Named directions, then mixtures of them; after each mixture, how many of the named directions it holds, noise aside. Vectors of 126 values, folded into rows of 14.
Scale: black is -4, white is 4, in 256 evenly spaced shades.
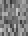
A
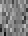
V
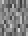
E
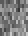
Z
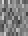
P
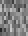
three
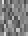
two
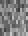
one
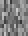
two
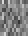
one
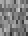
one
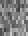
one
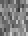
one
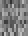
two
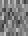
one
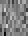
two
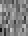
two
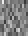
two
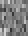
three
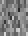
three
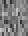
one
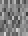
two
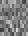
two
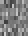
two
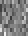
one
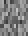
three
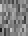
two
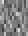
two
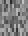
one
